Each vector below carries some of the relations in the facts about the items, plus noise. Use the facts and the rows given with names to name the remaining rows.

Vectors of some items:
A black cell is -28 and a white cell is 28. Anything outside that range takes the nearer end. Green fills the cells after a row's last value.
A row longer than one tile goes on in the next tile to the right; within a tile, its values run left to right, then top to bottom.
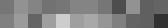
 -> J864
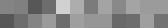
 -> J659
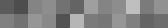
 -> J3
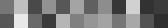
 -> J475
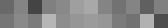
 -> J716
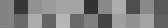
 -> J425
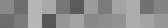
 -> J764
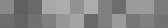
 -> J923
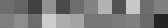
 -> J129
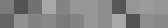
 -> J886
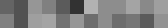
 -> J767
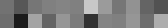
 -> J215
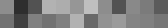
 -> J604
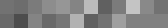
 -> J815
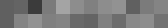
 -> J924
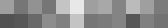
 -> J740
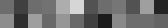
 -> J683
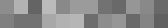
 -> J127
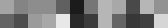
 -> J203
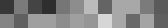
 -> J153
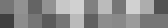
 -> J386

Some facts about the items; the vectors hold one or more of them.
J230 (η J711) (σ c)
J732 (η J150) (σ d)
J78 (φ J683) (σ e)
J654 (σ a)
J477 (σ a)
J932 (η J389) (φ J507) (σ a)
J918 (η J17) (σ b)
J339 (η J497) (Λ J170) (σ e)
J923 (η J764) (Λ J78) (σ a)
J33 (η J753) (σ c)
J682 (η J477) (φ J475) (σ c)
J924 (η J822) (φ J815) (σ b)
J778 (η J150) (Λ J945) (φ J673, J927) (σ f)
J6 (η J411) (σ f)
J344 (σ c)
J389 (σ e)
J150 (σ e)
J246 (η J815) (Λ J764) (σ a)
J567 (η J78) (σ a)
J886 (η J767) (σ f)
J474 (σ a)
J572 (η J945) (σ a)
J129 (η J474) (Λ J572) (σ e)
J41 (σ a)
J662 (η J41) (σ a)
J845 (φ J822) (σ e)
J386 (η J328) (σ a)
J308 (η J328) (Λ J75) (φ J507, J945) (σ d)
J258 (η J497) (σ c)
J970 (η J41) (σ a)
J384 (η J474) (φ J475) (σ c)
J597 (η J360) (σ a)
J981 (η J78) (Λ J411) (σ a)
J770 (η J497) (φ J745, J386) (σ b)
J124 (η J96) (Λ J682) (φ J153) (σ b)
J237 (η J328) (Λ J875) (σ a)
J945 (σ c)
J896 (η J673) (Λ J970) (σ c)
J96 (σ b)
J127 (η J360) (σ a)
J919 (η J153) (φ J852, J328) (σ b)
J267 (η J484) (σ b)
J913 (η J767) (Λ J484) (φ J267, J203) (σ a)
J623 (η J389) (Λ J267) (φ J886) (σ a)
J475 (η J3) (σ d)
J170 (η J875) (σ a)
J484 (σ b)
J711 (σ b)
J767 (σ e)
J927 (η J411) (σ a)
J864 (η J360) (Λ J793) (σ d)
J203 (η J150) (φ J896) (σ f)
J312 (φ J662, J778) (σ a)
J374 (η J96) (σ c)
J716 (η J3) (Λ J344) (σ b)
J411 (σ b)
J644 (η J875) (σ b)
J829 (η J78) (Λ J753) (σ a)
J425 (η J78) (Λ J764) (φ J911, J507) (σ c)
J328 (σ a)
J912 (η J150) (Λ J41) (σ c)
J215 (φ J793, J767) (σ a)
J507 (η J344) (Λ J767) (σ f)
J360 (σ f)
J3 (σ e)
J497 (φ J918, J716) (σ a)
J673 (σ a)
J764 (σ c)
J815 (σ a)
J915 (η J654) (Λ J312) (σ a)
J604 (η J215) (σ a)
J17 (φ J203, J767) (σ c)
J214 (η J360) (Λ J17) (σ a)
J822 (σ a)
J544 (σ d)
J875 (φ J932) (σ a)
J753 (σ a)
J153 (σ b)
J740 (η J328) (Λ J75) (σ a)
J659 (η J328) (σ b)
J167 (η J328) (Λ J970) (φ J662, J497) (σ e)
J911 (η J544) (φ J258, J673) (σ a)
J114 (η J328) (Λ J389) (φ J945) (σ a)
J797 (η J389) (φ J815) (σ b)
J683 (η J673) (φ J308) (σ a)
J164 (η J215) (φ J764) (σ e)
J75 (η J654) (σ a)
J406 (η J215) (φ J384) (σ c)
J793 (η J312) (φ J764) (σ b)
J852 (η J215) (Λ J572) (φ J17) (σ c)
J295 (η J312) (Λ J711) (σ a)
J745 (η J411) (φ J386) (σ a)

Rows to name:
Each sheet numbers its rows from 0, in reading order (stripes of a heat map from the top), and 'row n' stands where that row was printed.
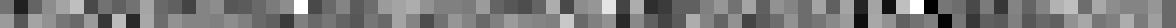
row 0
J507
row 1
J845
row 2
J623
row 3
J164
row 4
J778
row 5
J308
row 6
J246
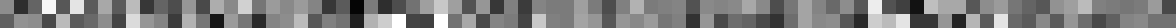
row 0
J406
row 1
J745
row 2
J852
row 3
J945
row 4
J875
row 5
J17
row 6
J911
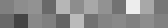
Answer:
J328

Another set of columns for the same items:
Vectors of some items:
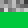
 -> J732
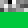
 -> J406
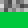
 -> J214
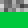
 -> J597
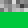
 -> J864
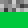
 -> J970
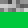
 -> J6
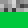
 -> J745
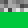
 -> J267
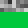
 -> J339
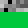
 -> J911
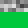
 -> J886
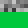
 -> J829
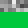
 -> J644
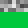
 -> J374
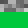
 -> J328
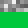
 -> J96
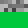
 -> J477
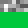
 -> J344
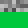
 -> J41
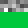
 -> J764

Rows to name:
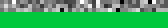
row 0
J411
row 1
J215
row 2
J497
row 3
J475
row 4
J673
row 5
J425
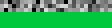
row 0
J312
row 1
J932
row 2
J167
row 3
J913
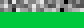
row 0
J78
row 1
J153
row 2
J927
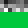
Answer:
J203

